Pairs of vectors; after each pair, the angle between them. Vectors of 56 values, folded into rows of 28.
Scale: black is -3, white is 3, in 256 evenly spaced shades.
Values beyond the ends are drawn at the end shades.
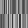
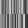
orthogonal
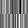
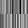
nearly parallel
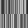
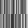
partly opposed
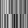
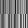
orthogonal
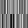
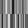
partly aligned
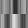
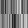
partly opposed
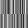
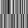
nearly parallel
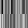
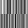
partly opposed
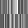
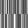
orthogonal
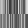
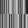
nearly opposite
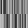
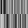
nearly parallel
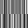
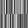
orthogonal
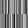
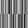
orthogonal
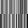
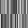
partly opposed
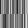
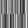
partly aligned
